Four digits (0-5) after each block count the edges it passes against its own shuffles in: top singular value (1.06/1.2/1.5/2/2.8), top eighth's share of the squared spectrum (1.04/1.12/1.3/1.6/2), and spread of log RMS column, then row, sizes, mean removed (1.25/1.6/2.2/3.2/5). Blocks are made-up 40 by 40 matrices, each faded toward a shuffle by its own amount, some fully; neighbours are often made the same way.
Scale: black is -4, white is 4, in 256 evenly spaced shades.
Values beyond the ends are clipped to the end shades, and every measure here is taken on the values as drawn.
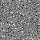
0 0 0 0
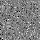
2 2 1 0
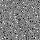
0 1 0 0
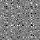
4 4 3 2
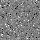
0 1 0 0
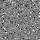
2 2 0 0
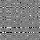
4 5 1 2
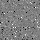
1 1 0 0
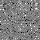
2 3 0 1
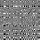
4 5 2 3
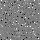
1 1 0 0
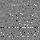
3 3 1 1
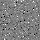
1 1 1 0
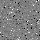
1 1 0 0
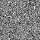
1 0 1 0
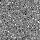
0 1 0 0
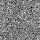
0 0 0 0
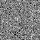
0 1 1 0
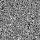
0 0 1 0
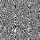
2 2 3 0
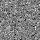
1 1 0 0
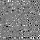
3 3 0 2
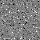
2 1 0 0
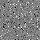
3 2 0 1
